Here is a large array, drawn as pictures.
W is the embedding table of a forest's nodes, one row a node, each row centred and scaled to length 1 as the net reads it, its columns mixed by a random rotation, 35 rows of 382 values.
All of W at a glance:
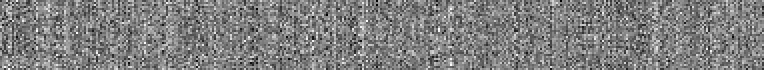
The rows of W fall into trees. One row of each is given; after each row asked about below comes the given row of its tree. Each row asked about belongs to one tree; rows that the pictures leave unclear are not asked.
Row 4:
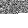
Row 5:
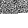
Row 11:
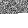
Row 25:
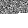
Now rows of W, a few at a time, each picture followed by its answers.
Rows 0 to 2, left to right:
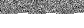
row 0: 5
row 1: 25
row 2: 5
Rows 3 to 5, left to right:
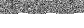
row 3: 4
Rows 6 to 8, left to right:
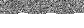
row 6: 4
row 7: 4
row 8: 25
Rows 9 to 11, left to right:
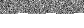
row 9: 25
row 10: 5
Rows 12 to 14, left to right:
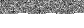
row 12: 25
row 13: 11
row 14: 4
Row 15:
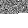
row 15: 4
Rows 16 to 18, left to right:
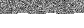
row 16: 11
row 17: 25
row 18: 25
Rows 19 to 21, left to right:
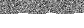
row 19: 25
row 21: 25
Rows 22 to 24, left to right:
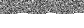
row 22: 11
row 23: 4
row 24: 4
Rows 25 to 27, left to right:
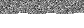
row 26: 25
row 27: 11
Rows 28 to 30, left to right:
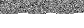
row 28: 5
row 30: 5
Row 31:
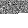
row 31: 4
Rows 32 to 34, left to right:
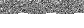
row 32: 4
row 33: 5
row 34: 4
